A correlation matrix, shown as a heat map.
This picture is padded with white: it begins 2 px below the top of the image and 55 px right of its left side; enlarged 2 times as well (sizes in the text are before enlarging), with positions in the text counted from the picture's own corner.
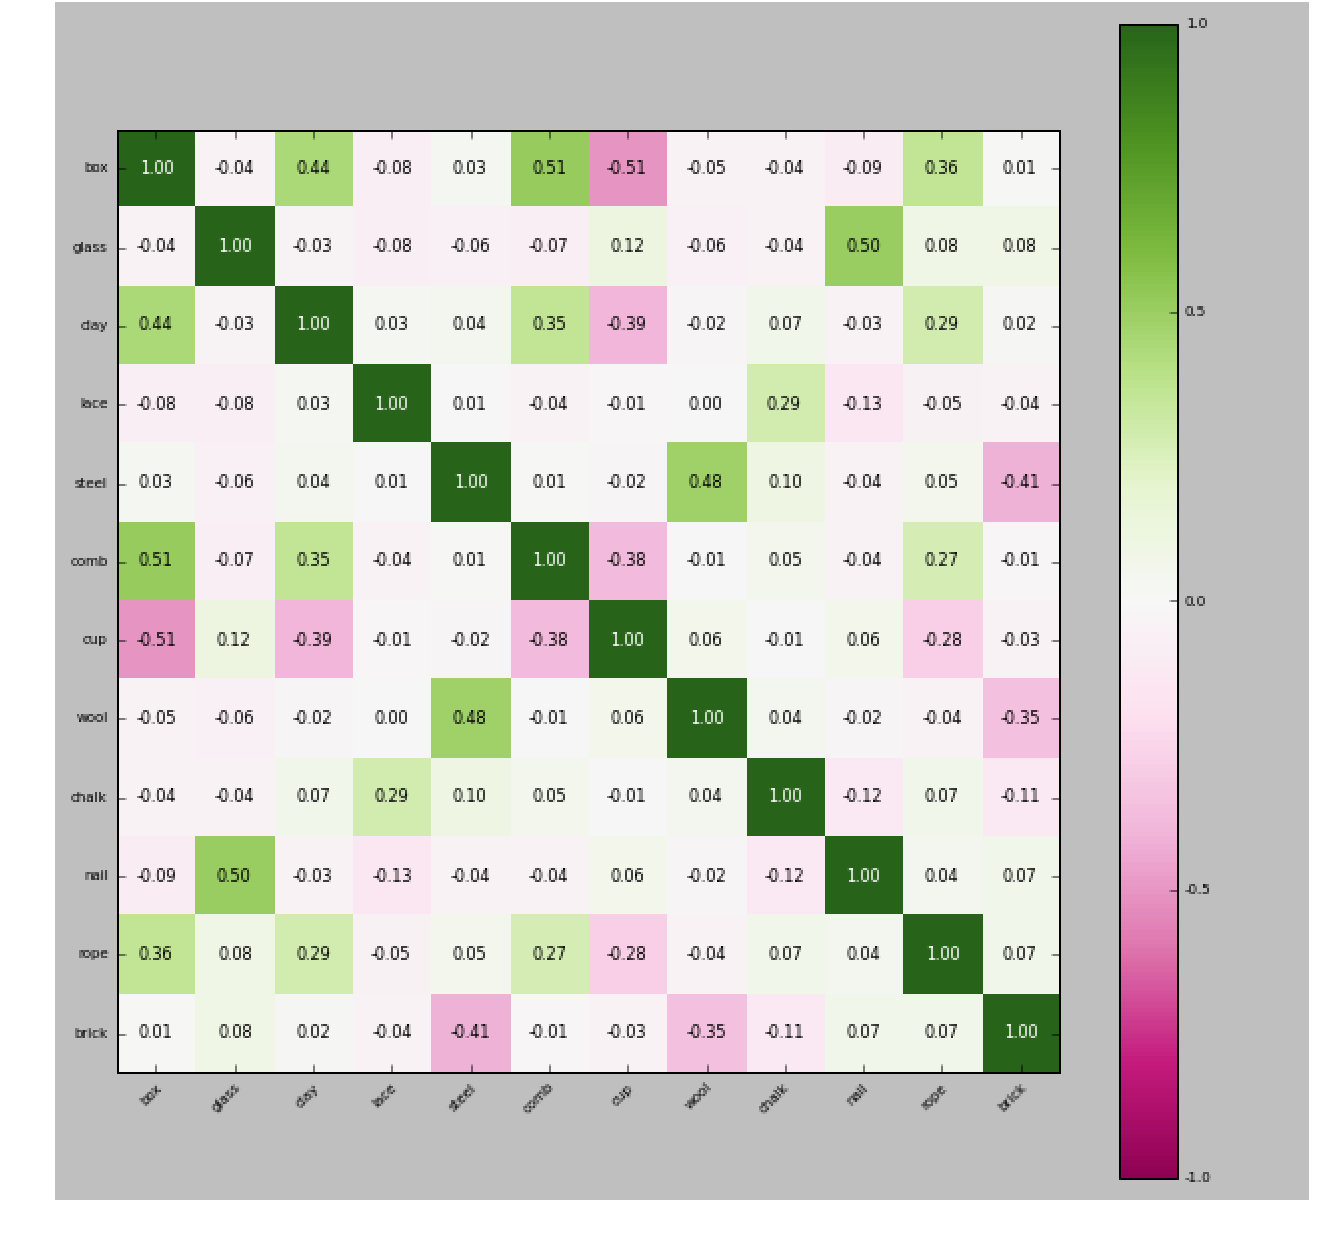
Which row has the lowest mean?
cup
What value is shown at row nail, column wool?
-0.02
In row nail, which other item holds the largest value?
glass
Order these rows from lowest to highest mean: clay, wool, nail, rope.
wool, nail, clay, rope
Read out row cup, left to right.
-0.51 0.12 -0.39 -0.01 -0.02 -0.38 1.00 0.06 -0.01 0.06 -0.28 -0.03
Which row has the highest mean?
rope
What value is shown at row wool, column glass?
-0.06
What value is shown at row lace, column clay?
0.03
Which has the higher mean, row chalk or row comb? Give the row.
comb
